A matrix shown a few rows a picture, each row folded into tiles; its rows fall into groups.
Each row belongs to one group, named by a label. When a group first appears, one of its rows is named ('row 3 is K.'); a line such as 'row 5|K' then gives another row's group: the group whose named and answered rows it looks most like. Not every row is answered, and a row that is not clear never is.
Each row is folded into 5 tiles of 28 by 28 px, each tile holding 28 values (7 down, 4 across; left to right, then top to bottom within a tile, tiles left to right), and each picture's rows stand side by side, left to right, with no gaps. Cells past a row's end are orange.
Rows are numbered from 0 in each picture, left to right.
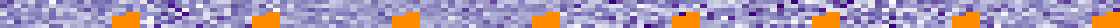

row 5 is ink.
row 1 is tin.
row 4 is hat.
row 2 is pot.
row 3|tin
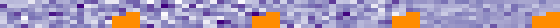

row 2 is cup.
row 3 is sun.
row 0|ink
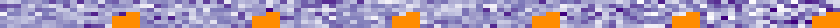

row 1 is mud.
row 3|sun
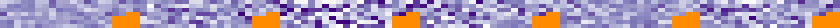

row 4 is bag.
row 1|pot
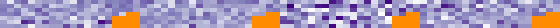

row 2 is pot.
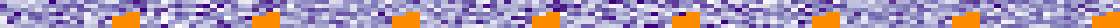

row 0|ink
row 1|ink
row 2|pot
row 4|hat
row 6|ink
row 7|bag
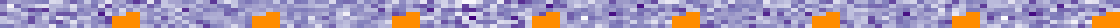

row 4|ink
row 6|cup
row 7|ink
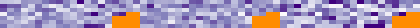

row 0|hat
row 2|hat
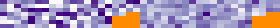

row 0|pot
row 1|cup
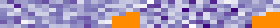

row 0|bag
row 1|tin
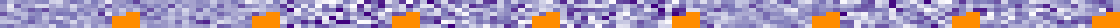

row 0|pot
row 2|sun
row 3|bag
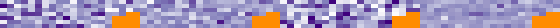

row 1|tin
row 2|cup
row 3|ink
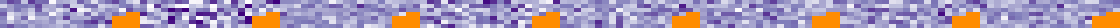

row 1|pot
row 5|bag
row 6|pot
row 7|ink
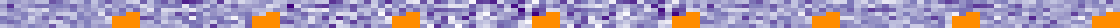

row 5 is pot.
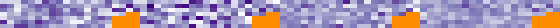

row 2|mud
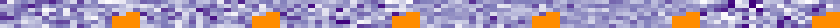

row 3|hat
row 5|tin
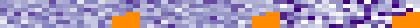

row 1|bag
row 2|mud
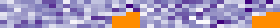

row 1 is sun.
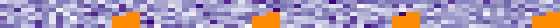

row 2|hat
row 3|bag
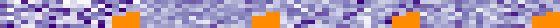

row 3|hat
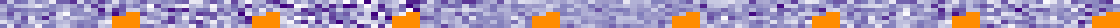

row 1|pot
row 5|ink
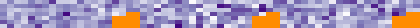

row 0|cup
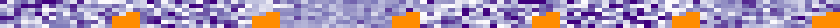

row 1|bag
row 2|mud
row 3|sun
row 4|bag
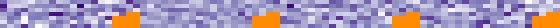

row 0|ink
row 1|pot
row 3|sun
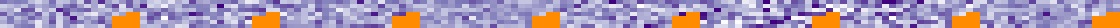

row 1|ink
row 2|hat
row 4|hat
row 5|mud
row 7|cup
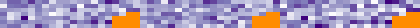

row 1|bag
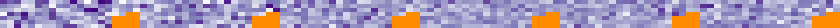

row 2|tin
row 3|bag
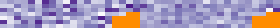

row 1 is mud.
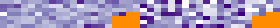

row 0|hat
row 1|mud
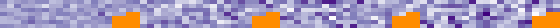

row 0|pot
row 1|sun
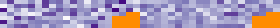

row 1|hat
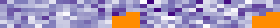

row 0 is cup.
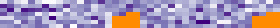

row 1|sun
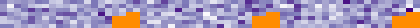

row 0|pot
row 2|mud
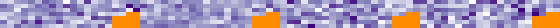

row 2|bag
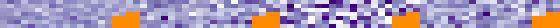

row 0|bag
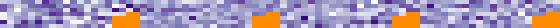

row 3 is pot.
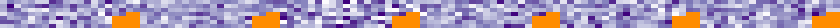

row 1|ink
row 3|hat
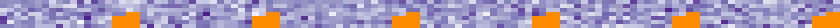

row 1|cup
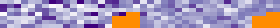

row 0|hat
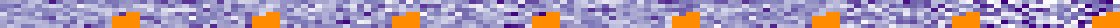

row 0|hat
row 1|sun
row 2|sun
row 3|hat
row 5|sun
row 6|bag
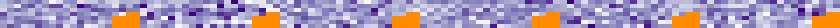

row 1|ink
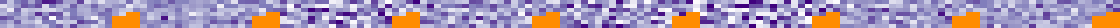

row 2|pot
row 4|mud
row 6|pot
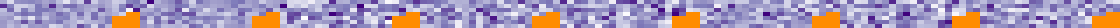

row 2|ink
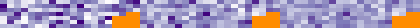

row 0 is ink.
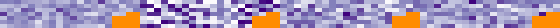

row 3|hat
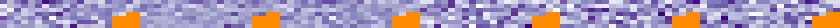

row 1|hat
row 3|tin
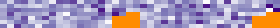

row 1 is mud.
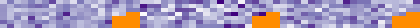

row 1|hat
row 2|bag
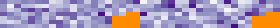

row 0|pot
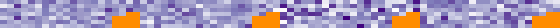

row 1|tin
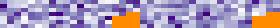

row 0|ink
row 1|cup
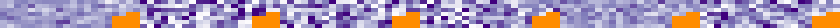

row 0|sun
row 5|tin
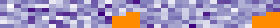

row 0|pot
